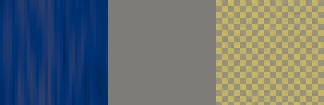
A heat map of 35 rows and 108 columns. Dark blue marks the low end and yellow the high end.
It is made of 1 by 3 panels. Panel 1,1: very low, streaked downward, faint in contrast. Panel 1,2: middling, flat. Panel 1,3: high, checkered.
